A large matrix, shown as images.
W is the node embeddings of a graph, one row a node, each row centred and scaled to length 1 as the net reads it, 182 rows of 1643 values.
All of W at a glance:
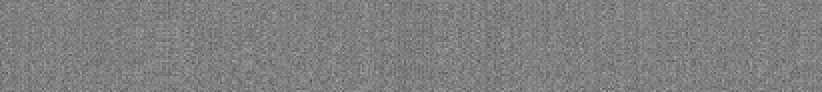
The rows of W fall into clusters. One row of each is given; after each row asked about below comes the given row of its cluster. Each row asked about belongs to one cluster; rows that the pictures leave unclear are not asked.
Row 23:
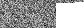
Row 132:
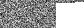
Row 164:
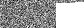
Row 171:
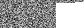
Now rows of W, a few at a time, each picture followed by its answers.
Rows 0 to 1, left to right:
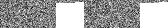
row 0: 171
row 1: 164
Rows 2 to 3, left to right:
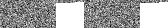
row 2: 164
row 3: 132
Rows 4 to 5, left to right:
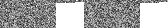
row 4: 132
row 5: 23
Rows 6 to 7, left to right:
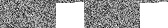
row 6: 23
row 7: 164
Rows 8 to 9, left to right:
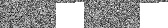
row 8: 132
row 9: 132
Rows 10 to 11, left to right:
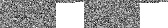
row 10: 23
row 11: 132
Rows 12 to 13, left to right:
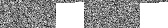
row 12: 23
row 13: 132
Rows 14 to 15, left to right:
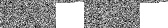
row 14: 164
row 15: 171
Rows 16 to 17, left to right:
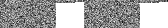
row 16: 132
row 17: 132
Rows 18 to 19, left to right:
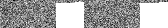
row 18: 164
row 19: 132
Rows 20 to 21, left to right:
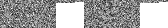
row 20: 23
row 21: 171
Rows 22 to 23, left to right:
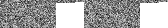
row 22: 132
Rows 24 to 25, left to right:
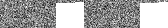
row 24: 23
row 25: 164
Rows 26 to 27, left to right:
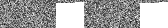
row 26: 23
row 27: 164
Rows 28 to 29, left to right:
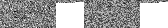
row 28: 23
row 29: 171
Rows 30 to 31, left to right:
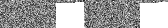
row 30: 132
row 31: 164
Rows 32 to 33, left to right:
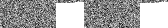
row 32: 164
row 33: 164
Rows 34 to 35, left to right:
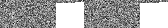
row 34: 132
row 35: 132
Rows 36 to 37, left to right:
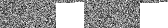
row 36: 164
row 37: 23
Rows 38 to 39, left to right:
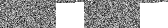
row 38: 132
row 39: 164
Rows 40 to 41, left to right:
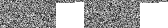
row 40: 23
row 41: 171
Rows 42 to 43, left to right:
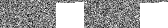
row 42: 171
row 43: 164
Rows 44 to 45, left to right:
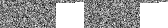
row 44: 23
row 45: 171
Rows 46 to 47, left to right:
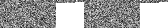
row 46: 132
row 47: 132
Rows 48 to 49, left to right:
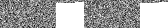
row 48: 171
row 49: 164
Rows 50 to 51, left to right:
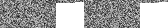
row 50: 23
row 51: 164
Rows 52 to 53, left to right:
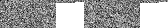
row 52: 132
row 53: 23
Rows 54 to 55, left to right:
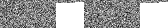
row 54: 164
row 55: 171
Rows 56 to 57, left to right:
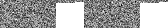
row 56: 23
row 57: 171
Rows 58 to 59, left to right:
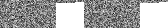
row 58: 132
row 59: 171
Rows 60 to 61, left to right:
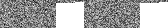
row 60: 23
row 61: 132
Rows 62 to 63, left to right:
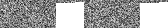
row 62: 23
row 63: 132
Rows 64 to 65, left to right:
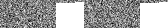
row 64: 171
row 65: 23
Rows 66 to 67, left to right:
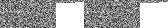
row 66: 171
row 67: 171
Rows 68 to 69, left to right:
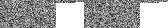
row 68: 132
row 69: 171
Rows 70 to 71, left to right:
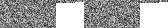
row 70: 23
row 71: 132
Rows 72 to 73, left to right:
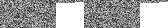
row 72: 23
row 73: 171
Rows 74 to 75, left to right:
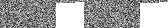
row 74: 171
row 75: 23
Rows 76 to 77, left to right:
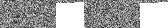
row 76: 23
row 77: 164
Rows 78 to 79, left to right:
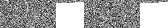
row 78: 164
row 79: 171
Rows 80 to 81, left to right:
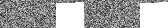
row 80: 132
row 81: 164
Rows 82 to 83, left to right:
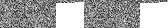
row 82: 23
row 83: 23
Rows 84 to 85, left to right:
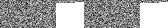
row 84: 171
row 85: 171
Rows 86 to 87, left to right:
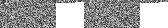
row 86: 132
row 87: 132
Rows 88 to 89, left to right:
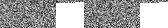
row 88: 23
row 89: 171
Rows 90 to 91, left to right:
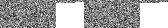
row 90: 171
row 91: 132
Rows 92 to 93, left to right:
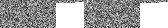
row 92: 171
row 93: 23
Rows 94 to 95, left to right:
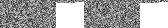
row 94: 171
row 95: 164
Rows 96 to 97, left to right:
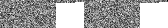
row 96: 132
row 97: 132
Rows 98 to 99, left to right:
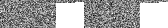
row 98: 132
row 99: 171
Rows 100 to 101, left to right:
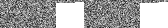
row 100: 171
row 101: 164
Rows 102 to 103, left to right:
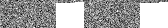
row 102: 164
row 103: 132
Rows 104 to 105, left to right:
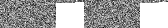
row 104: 132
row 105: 164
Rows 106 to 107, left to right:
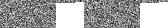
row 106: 132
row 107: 23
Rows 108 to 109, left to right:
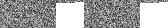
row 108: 23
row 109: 171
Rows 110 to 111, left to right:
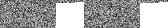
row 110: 23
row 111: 171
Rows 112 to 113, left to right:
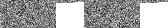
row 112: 164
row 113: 164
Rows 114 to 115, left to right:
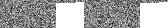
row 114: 132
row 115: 23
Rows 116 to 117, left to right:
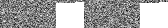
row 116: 171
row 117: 132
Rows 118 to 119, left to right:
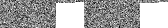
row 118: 23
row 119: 164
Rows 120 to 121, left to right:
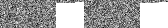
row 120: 171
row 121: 164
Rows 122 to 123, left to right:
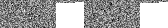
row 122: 171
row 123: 171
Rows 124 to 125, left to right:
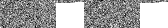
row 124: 164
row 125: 164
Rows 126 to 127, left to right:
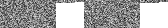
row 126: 164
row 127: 132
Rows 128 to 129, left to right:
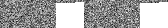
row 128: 132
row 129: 132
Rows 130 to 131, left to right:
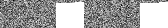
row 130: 164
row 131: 171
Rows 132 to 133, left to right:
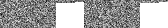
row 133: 171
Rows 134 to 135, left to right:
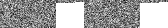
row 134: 23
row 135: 132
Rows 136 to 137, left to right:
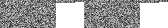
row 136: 132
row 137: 132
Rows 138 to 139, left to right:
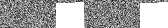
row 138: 23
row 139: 164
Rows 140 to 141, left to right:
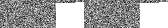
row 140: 132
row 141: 132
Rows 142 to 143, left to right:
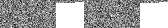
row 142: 171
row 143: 23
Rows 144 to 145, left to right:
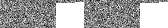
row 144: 23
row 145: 23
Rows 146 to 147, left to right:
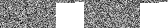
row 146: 171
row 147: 23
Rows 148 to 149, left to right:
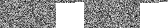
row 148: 132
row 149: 23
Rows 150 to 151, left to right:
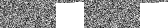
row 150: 164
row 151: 164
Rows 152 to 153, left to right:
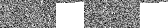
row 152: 23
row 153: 171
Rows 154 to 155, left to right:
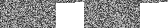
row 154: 132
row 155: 23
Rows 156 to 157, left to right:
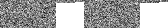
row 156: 171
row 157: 132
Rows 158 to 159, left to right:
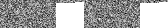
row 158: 171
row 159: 23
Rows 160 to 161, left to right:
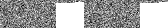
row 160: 164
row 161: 171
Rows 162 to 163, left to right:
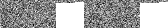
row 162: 164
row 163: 171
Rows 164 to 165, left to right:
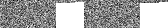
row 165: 132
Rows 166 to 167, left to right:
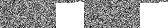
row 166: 164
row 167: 171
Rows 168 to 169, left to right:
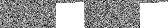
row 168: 23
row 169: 164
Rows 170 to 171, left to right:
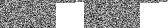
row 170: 132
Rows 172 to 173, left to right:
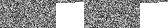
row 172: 23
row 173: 23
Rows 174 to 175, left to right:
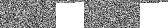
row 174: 171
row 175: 132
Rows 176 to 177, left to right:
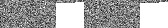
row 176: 132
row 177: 132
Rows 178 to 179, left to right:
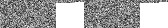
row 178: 164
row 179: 132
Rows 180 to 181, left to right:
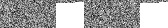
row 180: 23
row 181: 171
